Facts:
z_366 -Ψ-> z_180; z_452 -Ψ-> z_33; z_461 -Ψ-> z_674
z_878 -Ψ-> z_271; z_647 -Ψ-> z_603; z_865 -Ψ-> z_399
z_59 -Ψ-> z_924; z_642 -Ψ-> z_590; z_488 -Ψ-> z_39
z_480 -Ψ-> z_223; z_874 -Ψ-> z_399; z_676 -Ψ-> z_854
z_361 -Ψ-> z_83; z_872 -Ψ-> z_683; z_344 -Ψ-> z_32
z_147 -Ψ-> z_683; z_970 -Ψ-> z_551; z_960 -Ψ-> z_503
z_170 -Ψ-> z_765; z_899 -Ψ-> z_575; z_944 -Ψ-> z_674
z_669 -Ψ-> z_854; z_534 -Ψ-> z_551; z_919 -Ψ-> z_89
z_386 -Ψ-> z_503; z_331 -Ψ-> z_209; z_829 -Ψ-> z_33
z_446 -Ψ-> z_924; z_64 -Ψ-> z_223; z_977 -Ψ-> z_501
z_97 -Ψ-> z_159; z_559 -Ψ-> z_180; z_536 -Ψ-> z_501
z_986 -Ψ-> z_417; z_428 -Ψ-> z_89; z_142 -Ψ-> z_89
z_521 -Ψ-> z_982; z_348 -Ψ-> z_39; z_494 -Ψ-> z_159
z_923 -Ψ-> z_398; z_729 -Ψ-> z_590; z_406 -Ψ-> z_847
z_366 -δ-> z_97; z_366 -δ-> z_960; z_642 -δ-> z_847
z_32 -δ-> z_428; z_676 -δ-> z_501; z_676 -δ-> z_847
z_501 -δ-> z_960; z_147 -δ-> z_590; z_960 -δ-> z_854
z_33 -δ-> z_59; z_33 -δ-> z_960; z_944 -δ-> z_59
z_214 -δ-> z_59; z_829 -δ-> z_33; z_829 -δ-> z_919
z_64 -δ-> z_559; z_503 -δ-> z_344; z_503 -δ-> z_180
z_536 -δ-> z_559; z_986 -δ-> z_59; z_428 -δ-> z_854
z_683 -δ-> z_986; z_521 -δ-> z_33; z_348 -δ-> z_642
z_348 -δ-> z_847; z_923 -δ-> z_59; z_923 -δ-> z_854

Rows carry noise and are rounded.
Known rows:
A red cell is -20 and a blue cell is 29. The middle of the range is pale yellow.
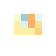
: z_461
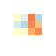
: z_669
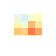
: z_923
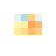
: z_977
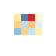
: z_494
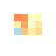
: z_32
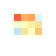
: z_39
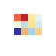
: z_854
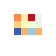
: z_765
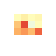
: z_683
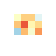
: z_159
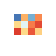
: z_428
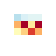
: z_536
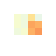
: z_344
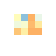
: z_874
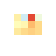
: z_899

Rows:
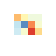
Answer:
z_676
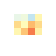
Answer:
z_366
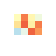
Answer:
z_503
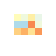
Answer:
z_59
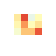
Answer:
z_214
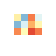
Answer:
z_480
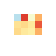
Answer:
z_89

